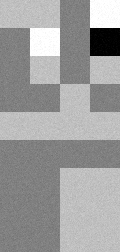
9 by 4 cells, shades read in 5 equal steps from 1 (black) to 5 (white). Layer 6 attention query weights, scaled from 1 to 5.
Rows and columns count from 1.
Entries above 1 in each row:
4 3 4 4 4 4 4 4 4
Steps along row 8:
same up same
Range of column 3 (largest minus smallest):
1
